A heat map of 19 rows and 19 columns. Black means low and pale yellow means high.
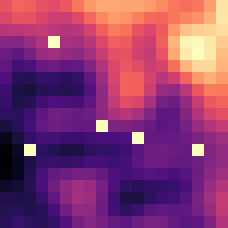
Slope: up to the top right. Lone odd cells: 5, each higher than its neighbours. Stripes: none. Mirror symmetry: none. Ninth with the highest average: top right.
